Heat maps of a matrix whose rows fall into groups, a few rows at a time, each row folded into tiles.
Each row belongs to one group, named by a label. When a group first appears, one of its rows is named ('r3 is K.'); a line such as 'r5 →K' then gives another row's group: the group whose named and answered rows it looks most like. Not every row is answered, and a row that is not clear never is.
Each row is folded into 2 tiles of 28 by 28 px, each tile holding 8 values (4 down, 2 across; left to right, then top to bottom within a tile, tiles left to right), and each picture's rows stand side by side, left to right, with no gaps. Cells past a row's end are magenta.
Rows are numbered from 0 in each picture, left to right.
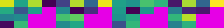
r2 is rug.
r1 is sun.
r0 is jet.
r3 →sun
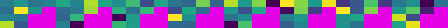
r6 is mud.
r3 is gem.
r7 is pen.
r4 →jet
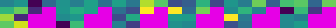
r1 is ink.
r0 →pen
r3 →mud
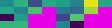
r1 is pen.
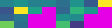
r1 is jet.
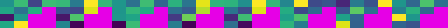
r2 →ink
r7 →gem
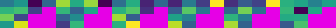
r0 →pen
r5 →rug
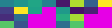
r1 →sun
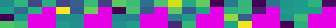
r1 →mud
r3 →jet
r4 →pen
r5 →ink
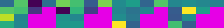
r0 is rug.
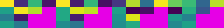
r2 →sun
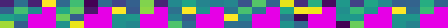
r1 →pen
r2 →mud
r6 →ink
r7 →mud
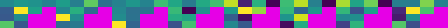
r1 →gem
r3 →rug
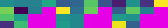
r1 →mud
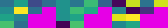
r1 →ink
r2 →sun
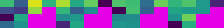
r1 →jet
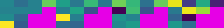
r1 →gem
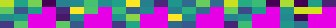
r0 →jet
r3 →gem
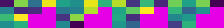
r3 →jet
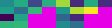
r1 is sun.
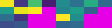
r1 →gem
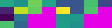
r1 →mud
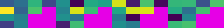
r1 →ink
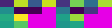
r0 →sun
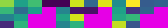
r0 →jet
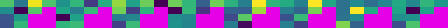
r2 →jet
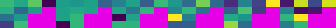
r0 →jet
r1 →ink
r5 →sun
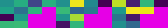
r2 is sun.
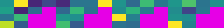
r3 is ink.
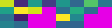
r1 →gem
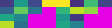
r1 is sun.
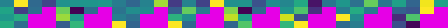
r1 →rug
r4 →rug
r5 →pen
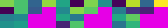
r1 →ink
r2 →sun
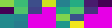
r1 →pen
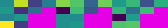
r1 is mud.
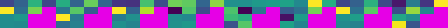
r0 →mud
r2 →mud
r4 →rug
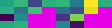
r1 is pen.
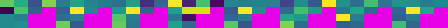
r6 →gem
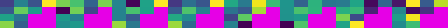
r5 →ink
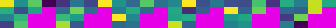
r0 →jet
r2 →gem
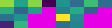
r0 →jet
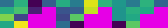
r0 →pen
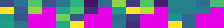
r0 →mud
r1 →pen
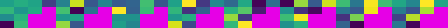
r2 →mud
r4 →pen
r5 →sun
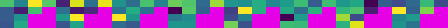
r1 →sun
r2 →gem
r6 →pen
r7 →mud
